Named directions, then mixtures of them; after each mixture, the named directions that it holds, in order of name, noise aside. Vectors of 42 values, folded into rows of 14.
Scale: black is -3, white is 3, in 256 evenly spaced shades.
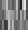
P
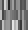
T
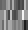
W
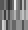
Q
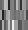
P, T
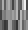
P, T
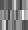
Q, W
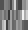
Q, W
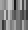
Q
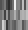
Q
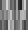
P, W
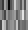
Q, T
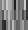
P, Q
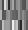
T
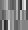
P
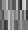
P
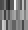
Q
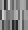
T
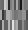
P, T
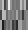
Q, T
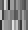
T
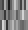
Q, T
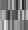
P, W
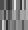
Q
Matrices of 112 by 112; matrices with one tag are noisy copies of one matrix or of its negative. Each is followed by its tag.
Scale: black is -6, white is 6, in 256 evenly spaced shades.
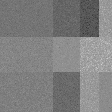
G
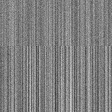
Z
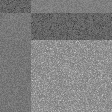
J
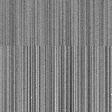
Z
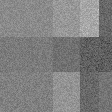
G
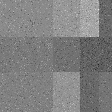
G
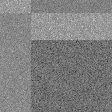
J
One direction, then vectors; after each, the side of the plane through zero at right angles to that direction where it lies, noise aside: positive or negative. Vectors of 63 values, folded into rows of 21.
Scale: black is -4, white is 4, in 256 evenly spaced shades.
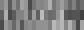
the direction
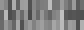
positive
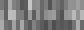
negative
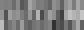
negative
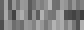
positive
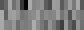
negative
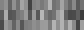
positive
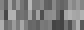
negative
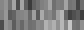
positive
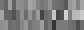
negative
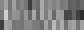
positive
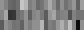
positive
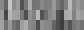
negative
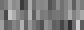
negative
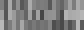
negative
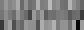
positive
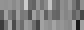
positive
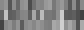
positive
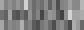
negative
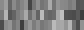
positive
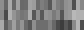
negative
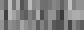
negative
